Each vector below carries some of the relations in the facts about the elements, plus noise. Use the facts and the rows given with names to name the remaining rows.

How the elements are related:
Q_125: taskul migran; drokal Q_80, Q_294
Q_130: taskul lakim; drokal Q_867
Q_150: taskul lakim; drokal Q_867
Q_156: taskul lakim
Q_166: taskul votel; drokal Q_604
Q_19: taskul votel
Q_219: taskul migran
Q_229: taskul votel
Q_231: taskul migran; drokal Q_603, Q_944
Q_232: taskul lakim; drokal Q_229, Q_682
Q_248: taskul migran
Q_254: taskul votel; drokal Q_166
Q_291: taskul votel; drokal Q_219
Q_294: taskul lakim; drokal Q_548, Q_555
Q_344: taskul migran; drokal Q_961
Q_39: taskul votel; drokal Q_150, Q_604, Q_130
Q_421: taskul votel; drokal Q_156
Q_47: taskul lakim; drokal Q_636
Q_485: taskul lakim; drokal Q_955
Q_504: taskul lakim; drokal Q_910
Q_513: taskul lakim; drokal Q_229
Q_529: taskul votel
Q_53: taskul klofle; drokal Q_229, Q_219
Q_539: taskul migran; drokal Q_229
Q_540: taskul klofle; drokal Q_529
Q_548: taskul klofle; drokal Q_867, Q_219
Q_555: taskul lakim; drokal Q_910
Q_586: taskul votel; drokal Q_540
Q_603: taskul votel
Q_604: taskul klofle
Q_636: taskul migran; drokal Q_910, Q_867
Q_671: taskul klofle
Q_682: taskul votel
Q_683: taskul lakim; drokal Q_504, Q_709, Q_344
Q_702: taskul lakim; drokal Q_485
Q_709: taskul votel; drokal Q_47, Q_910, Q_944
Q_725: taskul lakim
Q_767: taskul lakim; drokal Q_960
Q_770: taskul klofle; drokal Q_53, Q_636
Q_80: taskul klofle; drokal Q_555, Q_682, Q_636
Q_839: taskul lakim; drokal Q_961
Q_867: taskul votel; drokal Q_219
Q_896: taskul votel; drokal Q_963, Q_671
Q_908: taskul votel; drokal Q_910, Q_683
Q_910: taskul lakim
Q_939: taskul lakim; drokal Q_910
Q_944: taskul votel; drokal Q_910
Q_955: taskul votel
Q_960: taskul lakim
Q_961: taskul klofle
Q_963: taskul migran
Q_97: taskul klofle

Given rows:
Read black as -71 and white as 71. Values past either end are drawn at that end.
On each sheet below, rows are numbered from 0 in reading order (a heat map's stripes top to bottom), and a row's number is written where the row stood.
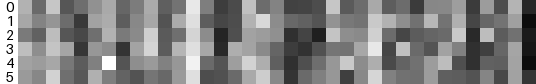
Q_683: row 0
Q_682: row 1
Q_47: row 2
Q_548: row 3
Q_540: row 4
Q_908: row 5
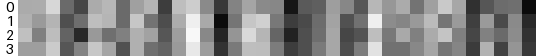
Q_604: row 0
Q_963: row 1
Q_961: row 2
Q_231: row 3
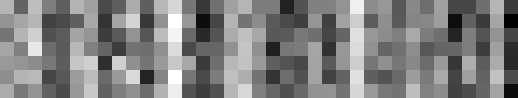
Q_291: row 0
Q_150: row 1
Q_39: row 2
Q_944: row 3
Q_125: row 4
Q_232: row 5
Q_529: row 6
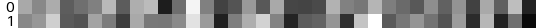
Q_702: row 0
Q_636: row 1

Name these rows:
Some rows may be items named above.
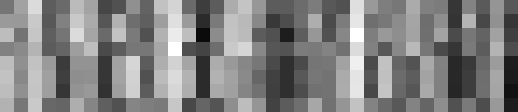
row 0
Q_254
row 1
Q_231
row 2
Q_219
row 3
Q_586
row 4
Q_548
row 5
Q_548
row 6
Q_548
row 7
Q_709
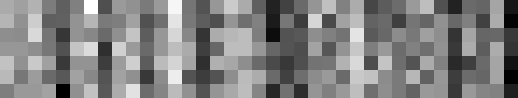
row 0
Q_540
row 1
Q_939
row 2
Q_770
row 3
Q_125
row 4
Q_548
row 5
Q_955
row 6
Q_80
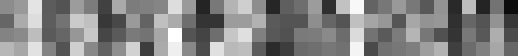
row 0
Q_636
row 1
Q_166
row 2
Q_586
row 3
Q_53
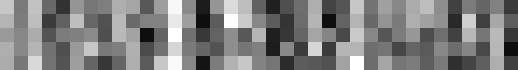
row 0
Q_961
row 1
Q_344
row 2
Q_485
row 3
Q_555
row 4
Q_867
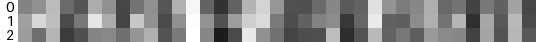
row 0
Q_421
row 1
Q_539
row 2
Q_839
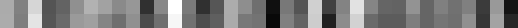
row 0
Q_910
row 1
Q_504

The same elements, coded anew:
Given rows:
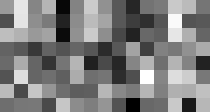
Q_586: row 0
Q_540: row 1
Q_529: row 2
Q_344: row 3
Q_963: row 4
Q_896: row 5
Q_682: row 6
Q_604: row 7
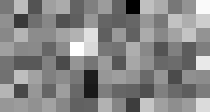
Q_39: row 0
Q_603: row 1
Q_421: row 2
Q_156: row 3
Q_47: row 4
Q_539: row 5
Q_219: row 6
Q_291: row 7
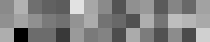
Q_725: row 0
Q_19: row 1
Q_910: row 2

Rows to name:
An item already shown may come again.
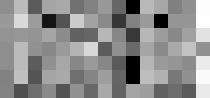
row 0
Q_39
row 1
Q_485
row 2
Q_291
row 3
Q_421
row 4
Q_254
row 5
Q_39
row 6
Q_555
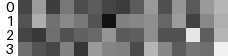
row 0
Q_231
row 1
Q_125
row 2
Q_961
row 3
Q_504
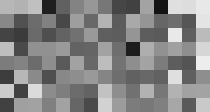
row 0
Q_955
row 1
Q_555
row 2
Q_961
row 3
Q_867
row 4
Q_294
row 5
Q_97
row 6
Q_229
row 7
Q_53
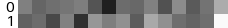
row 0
Q_636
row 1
Q_939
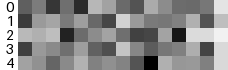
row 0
Q_839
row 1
Q_53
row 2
Q_955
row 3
Q_548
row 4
Q_166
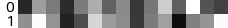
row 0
Q_671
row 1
Q_702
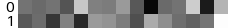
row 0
Q_604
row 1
Q_683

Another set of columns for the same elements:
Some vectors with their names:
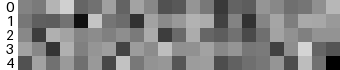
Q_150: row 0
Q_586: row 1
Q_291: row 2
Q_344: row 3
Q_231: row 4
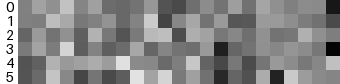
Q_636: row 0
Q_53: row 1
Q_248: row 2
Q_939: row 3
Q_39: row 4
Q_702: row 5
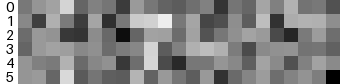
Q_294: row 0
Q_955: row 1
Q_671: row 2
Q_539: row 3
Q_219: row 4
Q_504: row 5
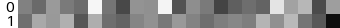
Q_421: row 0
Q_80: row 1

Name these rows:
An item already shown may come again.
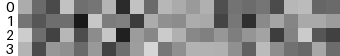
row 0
Q_839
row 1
Q_586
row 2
Q_961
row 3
Q_229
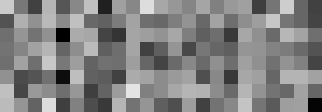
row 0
Q_961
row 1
Q_125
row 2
Q_540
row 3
Q_548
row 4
Q_636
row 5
Q_529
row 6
Q_229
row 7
Q_910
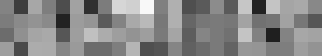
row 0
Q_955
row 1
Q_97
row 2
Q_604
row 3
Q_867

